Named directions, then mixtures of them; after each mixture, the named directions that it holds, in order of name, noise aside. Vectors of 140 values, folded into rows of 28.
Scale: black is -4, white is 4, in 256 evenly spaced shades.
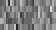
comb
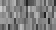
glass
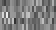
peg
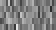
comb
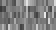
glass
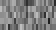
glass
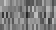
glass, peg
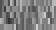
comb, glass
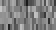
glass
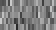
comb, peg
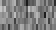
glass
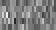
glass, peg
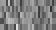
comb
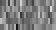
comb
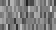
comb, glass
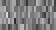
glass, peg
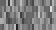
comb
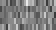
comb, glass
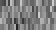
comb, peg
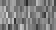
glass, peg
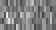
comb, peg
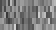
comb, glass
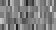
comb, glass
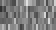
glass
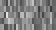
comb, peg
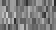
glass, peg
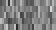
comb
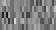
peg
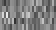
peg
